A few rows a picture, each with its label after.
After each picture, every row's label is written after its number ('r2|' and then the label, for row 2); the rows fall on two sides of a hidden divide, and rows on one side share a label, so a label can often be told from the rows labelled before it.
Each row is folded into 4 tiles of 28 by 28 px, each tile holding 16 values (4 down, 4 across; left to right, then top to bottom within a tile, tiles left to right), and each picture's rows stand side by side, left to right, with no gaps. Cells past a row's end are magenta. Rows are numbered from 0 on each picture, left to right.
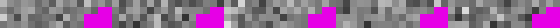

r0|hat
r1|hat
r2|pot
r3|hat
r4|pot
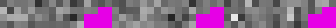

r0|hat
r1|hat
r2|hat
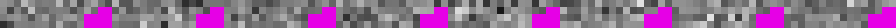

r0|hat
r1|hat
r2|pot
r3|pot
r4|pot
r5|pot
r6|pot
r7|pot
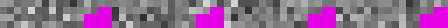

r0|hat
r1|hat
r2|pot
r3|hat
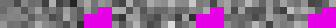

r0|hat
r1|pot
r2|pot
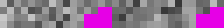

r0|pot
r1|pot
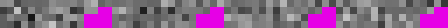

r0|hat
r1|pot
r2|hat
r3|hat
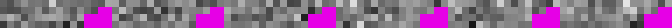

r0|hat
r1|pot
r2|pot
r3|pot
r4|pot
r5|pot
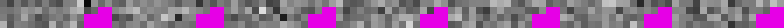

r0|pot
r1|pot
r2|pot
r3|hat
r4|hat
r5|hat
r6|hat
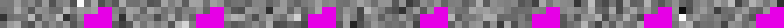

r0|pot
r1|pot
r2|hat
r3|hat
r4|hat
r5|hat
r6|hat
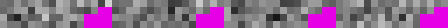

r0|pot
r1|hat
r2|hat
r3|pot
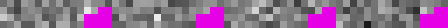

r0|hat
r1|hat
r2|hat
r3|hat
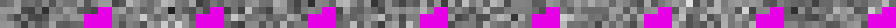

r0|pot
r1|pot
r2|hat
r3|hat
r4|pot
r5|hat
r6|pot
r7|hat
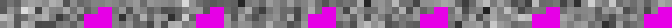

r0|hat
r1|pot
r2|hat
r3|hat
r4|hat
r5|hat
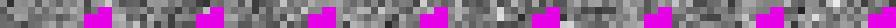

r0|pot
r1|hat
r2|hat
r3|hat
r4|hat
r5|pot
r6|pot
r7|hat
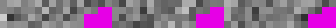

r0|pot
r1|pot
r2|pot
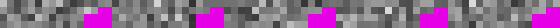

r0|hat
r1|hat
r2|hat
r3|hat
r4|hat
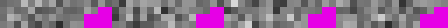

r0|hat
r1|pot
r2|hat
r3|hat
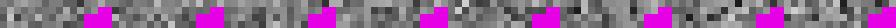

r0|hat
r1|hat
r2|pot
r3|hat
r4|pot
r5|hat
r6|pot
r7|pot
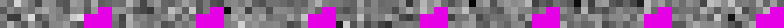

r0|pot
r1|pot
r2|hat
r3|hat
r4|pot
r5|hat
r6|hat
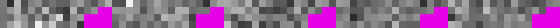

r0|pot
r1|pot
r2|pot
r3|hat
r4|pot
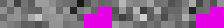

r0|hat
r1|pot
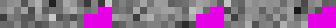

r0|pot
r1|hat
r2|hat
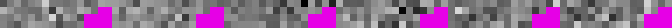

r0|pot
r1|hat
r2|hat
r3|hat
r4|pot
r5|hat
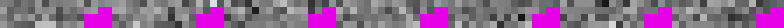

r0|pot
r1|hat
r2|pot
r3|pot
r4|hat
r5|pot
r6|pot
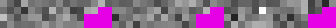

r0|hat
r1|pot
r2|pot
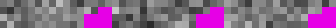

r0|hat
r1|pot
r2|hat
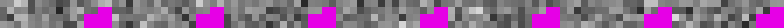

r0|pot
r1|hat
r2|hat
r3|pot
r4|hat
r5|hat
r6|hat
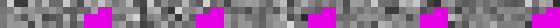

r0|hat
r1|pot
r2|pot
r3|pot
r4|hat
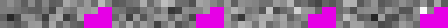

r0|pot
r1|hat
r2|pot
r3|hat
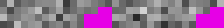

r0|hat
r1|hat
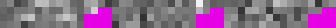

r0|hat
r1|hat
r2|hat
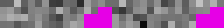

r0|hat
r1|hat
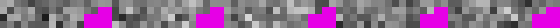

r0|pot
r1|pot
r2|pot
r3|hat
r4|hat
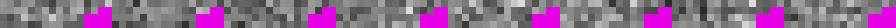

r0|pot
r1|hat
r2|hat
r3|pot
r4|pot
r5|pot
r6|pot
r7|pot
